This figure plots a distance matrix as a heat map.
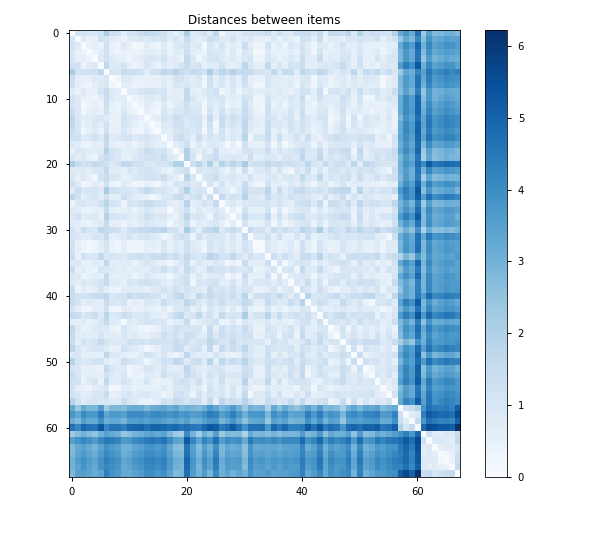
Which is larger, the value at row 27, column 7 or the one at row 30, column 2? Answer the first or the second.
the second
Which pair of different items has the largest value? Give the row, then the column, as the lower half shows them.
67, 60
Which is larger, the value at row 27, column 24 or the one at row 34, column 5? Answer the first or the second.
the second
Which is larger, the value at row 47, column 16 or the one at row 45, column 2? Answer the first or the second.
the first
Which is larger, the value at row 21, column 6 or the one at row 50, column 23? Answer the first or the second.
the first
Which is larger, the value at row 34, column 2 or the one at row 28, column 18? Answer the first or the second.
the first
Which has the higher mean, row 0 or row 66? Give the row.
66
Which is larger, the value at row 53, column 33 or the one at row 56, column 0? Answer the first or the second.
the second
